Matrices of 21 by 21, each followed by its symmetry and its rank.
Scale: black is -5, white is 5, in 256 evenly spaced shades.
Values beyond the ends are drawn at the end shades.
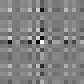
symmetric, rank one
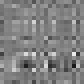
neither, rank two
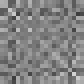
symmetric, rank three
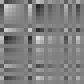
symmetric, rank one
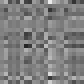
neither, rank two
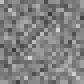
symmetric, full rank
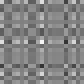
symmetric, rank one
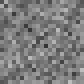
symmetric, full rank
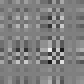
symmetric, rank one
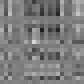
neither, rank two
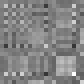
symmetric, rank three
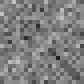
symmetric, full rank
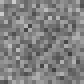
symmetric, full rank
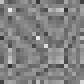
symmetric, rank three
